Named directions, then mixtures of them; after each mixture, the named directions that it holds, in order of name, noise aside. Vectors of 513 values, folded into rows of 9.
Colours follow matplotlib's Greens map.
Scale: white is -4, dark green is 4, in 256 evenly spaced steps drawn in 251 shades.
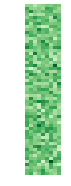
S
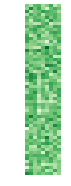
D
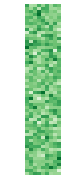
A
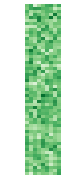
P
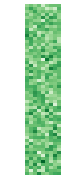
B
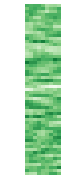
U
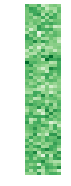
A, B, U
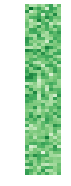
D, P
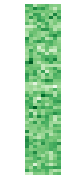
A, P, U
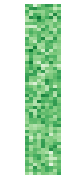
P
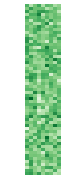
A, D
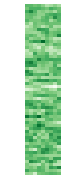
S, U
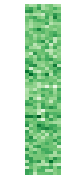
D, S, U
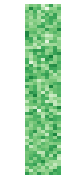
A, B, D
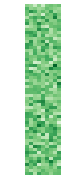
B, S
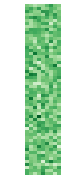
D, P, S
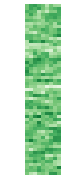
A, U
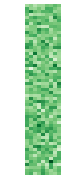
S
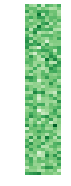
A, B, D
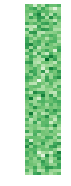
A, B, P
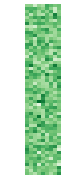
B, P, S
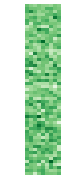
S, U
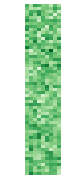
A, P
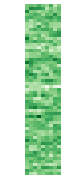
D, P, U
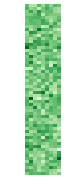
A, S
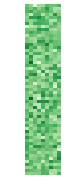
A, P, S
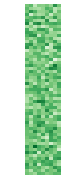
B, D, S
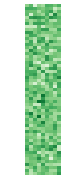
B, P, S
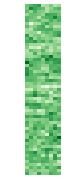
B, D, U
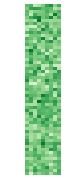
P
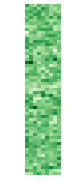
A, P, U
